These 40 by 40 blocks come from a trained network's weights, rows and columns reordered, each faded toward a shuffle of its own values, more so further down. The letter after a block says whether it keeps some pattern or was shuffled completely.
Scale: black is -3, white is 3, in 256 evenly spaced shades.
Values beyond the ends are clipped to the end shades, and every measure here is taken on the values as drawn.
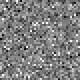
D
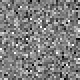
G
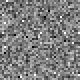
D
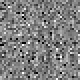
G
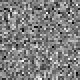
G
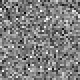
D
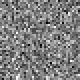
G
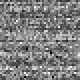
G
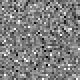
D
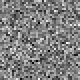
D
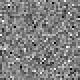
D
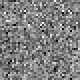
G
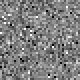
D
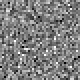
D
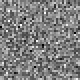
D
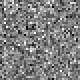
G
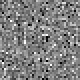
G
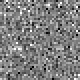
G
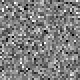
G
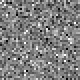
D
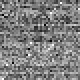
G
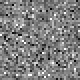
D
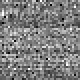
G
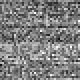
G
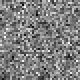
G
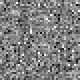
G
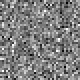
G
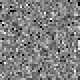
D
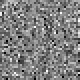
G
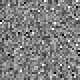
D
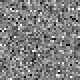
D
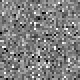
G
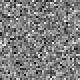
G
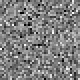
G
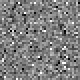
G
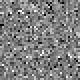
D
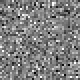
G
